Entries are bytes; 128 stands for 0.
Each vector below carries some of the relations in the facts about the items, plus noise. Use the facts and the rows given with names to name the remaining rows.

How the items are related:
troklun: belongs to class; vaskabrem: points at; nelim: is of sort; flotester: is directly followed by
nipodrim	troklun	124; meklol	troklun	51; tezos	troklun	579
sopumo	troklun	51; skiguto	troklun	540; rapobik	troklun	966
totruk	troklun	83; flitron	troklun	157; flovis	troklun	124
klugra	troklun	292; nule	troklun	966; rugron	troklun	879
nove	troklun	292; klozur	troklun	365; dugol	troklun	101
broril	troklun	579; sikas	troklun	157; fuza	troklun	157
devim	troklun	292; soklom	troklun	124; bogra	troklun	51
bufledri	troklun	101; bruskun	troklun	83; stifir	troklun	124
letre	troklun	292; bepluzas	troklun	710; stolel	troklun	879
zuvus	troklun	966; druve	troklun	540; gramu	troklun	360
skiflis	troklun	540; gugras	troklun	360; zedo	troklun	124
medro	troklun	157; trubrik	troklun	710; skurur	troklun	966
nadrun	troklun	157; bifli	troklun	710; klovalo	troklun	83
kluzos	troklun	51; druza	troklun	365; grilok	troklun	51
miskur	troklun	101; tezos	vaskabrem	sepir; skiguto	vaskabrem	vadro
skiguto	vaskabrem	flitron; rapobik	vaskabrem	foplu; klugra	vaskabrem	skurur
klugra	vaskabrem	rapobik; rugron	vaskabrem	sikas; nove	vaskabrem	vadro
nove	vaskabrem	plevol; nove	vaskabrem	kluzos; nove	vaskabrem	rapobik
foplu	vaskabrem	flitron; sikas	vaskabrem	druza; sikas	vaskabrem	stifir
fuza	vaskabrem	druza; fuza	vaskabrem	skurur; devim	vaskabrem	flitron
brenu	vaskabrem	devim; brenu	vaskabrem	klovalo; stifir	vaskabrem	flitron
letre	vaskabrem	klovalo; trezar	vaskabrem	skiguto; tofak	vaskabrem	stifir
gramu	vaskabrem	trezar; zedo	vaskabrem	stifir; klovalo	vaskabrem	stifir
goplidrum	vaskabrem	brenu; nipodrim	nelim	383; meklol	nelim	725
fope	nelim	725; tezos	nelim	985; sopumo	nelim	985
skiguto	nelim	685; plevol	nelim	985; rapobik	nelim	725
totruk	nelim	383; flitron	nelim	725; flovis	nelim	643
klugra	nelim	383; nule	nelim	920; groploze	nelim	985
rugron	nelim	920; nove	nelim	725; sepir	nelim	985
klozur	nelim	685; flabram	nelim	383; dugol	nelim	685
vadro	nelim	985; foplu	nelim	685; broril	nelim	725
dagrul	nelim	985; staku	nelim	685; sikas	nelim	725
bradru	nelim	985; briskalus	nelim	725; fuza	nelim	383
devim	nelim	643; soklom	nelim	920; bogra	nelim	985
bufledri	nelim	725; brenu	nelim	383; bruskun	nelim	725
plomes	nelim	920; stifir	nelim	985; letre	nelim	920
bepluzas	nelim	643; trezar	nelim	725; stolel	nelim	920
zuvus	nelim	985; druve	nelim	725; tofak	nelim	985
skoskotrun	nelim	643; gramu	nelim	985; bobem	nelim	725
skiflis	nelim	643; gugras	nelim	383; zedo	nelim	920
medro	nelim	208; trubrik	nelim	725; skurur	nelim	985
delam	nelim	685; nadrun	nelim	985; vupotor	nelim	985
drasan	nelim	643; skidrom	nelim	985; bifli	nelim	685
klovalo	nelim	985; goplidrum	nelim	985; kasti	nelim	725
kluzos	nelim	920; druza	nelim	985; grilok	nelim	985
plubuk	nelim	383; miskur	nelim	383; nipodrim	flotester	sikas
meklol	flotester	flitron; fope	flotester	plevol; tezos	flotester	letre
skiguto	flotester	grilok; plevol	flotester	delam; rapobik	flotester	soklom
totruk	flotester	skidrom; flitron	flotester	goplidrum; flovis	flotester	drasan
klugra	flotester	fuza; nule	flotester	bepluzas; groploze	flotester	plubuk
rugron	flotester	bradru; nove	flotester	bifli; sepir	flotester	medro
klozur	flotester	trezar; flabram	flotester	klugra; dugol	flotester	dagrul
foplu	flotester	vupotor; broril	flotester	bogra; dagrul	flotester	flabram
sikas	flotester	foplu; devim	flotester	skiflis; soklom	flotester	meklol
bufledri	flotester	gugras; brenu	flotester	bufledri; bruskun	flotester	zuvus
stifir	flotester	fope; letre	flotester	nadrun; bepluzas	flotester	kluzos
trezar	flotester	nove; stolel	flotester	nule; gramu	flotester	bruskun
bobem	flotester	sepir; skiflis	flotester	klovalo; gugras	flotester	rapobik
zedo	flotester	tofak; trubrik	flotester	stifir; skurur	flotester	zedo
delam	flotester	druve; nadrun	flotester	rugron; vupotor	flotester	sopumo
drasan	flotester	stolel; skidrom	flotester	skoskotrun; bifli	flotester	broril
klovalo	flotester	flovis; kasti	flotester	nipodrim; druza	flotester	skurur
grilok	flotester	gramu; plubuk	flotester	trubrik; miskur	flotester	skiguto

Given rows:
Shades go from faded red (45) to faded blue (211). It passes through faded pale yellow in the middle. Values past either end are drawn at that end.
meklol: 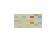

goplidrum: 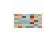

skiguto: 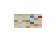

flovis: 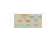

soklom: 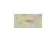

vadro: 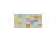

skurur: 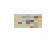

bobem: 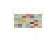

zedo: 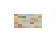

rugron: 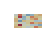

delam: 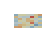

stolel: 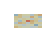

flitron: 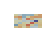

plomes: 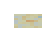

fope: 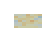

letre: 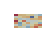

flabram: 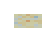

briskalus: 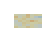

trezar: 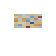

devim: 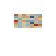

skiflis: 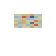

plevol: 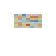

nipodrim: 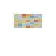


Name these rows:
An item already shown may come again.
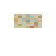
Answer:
sikas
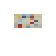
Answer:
tofak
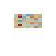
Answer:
rugron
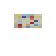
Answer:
tofak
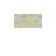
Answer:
staku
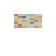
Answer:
zedo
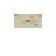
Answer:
stolel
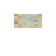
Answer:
stifir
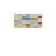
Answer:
gramu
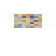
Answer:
totruk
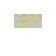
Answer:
staku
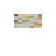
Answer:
klovalo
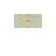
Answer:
flabram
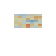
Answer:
vadro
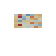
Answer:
rugron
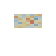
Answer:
bruskun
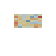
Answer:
nove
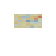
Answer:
foplu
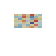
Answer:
klozur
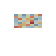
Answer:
druve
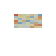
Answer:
klovalo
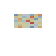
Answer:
bepluzas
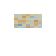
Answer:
trubrik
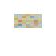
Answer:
trubrik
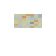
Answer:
dagrul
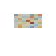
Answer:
bepluzas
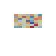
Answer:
druza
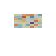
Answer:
groploze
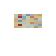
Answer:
rugron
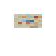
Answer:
skurur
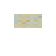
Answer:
drasan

